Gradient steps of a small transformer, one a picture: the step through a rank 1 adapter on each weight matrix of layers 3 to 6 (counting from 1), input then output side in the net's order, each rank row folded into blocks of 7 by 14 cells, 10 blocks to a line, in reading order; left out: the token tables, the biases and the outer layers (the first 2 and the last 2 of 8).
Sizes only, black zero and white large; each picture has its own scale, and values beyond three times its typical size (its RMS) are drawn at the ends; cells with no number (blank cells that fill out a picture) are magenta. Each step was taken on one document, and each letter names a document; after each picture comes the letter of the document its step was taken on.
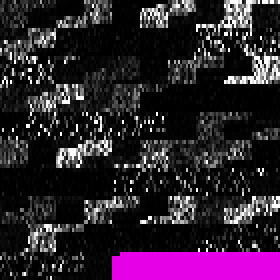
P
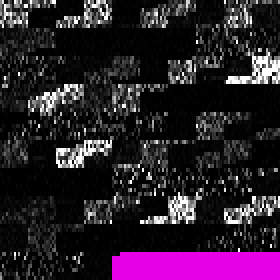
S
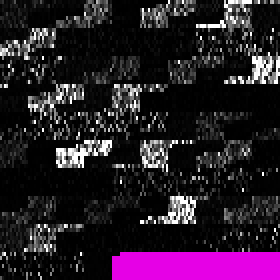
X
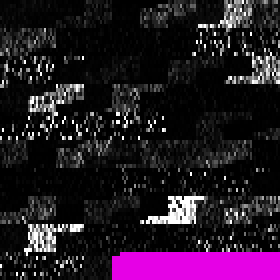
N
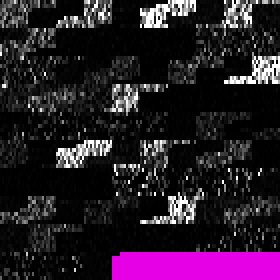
S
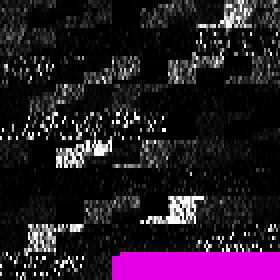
N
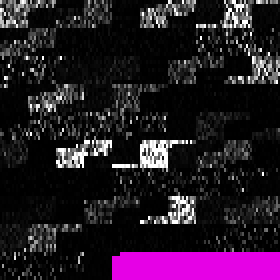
X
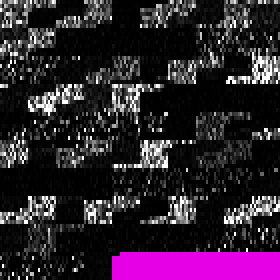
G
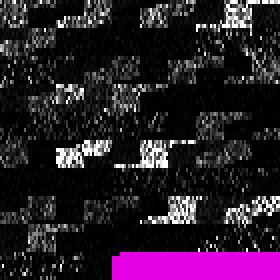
P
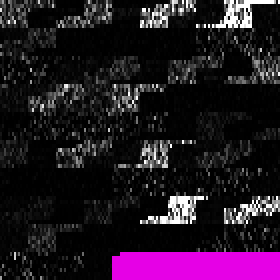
S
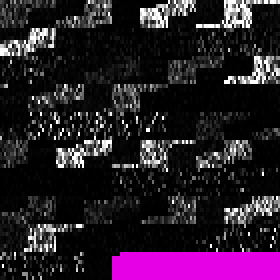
X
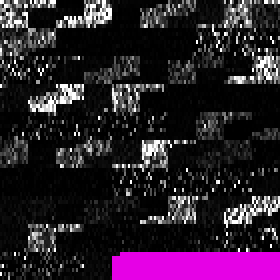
G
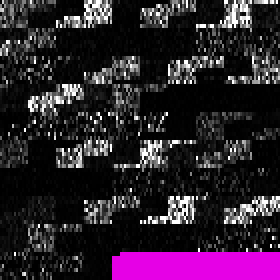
P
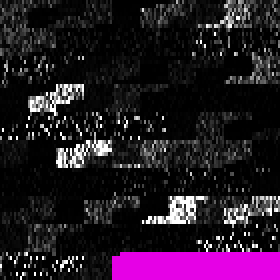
N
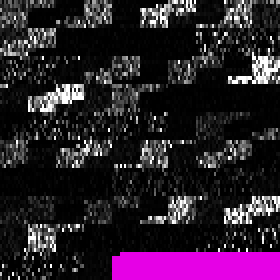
G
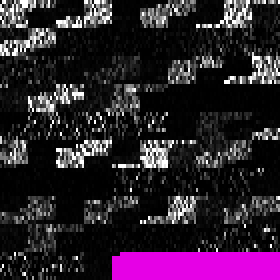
P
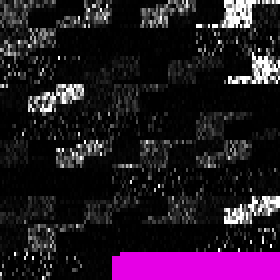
G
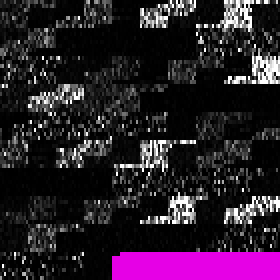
S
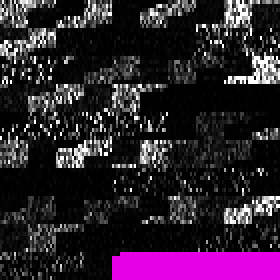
P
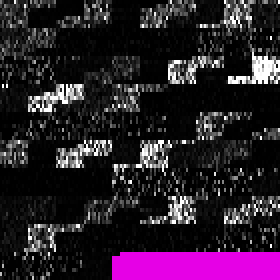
G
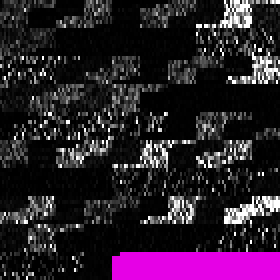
S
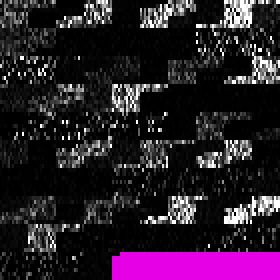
S
